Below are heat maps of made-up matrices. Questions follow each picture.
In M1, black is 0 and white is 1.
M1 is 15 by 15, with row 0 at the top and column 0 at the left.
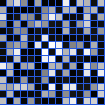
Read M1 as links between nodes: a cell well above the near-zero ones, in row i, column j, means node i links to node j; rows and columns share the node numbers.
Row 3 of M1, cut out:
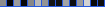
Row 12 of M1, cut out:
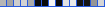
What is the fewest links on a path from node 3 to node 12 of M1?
1
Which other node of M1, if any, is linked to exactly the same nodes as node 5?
node 11
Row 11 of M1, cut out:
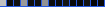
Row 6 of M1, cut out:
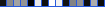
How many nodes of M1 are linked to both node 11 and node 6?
1
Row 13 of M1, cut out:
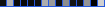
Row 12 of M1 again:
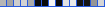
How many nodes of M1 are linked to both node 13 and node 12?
4
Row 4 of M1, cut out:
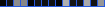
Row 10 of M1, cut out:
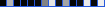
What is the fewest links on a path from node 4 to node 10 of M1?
2
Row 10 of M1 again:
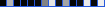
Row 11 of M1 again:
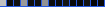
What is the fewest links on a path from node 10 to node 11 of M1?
2
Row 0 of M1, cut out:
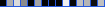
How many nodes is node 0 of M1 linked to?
8
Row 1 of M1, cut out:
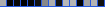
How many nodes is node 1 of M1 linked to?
7
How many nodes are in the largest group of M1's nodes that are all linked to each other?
5
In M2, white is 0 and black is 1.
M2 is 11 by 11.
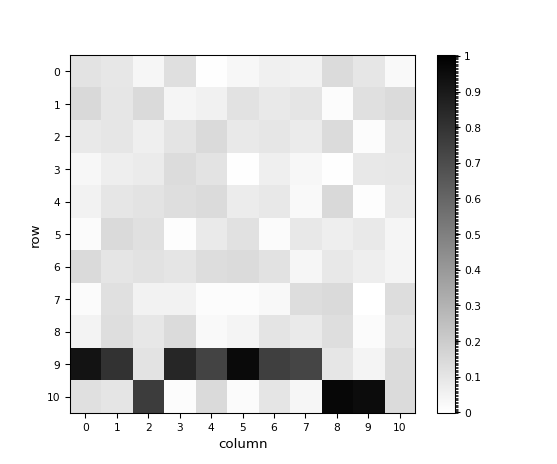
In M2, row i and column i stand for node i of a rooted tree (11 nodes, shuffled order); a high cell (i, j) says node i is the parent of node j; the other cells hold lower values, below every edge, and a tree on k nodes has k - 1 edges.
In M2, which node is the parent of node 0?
9
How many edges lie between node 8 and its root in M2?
1
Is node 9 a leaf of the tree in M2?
no
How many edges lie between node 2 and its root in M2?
1
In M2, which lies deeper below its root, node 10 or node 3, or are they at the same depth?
node 3
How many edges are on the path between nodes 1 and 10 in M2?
2
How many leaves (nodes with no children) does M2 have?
9
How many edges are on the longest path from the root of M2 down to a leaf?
2
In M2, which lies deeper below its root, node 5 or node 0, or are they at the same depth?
the same depth
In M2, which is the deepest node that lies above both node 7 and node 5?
9
